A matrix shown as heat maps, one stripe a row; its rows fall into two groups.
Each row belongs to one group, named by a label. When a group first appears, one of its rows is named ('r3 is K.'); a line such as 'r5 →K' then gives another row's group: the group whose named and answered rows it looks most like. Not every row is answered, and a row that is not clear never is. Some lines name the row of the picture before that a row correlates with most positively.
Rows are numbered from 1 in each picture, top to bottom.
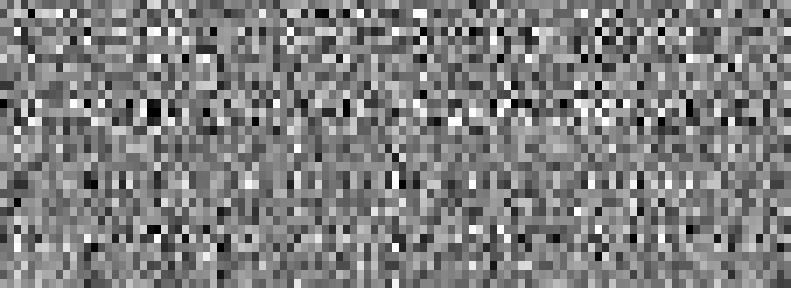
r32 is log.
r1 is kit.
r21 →log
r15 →kit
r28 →log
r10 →kit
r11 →kit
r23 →log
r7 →kit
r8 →log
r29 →kit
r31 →log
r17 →log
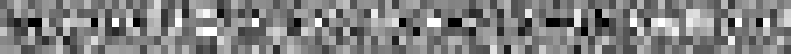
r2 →kit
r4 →kit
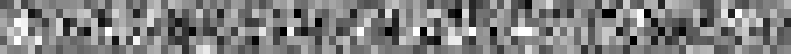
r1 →kit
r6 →kit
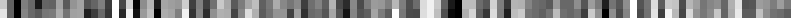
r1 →log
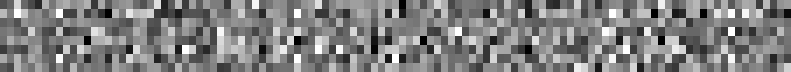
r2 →log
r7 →log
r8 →kit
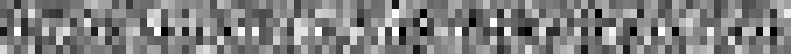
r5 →log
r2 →kit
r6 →kit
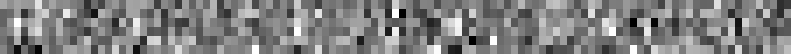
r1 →log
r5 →kit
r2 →log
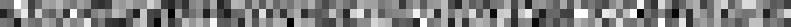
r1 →log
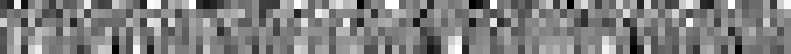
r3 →kit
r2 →kit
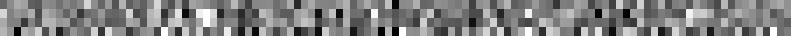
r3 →kit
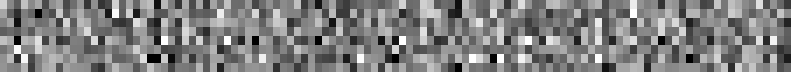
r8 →log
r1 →log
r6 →log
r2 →log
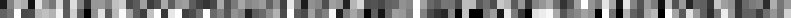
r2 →kit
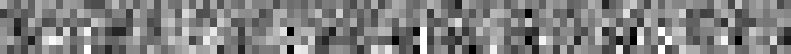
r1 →log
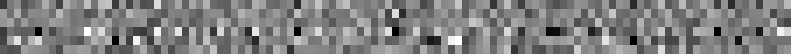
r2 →log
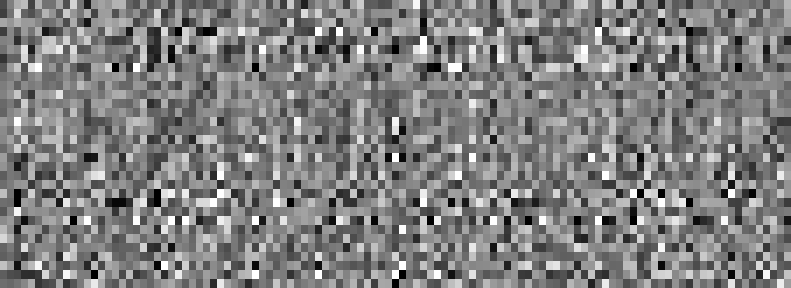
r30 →log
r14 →log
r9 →kit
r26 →log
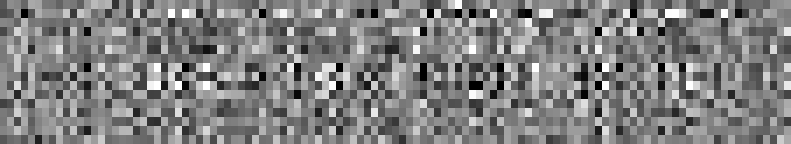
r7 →log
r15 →kit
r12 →kit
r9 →kit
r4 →kit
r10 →kit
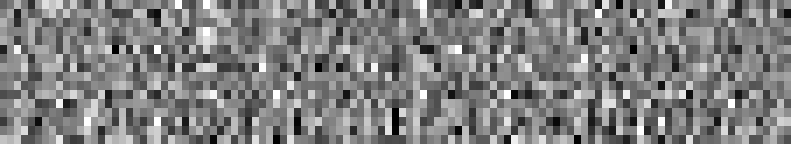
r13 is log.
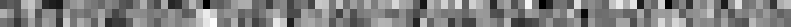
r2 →kit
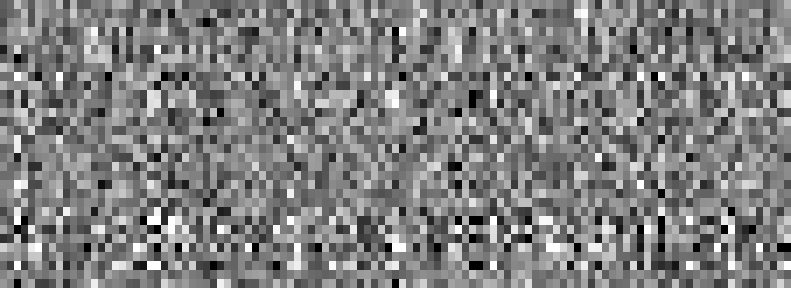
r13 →log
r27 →kit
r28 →log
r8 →kit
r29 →log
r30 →kit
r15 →kit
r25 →kit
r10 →log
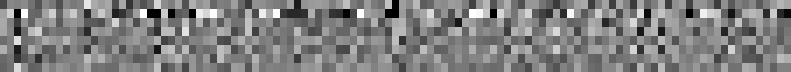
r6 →log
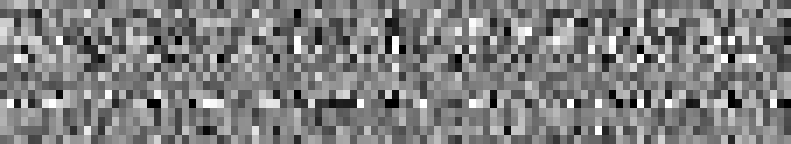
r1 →log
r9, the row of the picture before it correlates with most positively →7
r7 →log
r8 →log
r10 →kit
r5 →log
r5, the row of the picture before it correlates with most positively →6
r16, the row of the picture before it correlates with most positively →8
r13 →log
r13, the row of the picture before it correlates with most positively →6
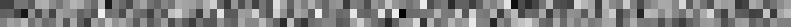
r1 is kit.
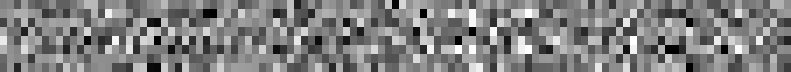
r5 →log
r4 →kit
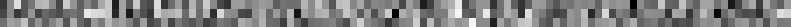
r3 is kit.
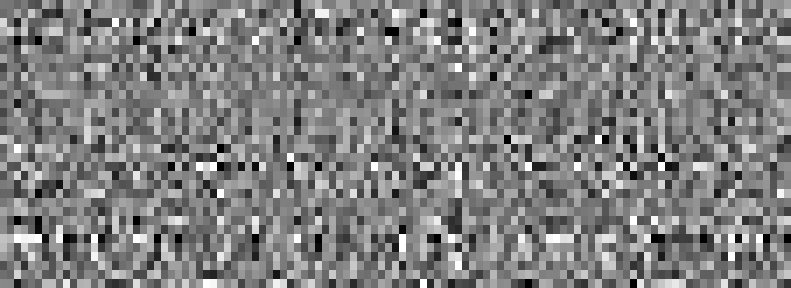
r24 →log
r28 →log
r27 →log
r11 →kit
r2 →kit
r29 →log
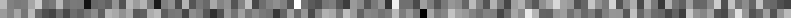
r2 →kit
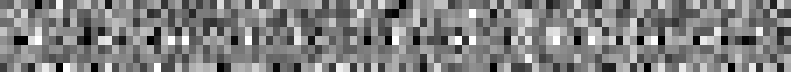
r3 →kit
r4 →log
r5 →log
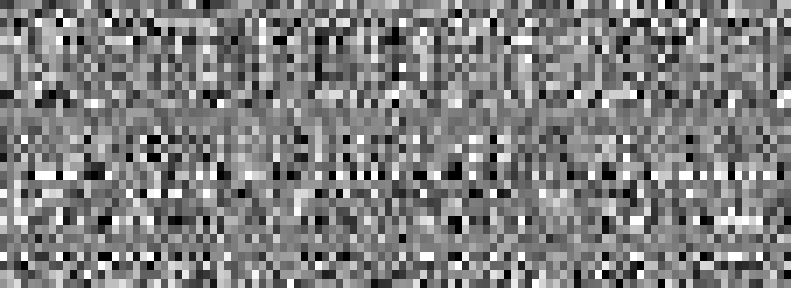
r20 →log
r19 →log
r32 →kit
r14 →log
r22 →kit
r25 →log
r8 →log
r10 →log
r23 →log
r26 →log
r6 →kit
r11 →kit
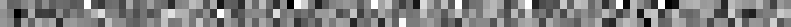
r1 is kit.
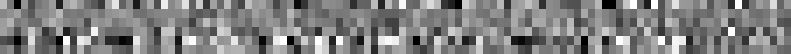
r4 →log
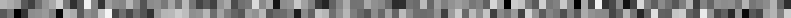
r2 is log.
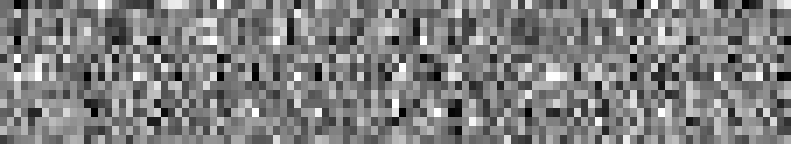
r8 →log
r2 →log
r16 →kit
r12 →log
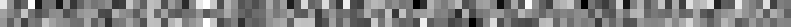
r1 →kit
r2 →log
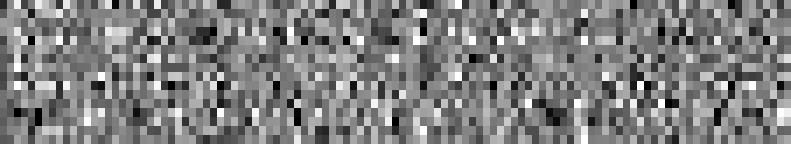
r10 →log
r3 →kit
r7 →kit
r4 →kit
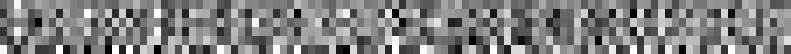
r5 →kit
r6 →log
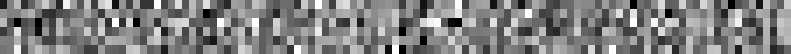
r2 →kit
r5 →kit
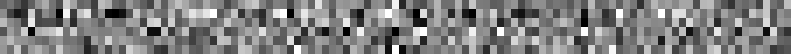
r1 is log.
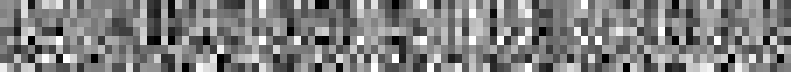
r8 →kit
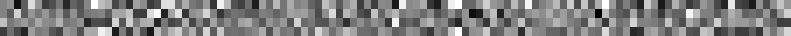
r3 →log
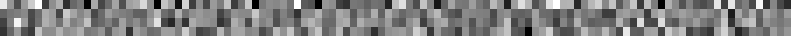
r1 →log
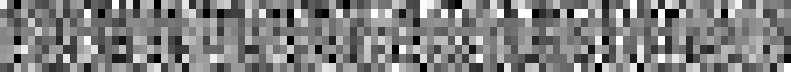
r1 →log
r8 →kit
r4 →log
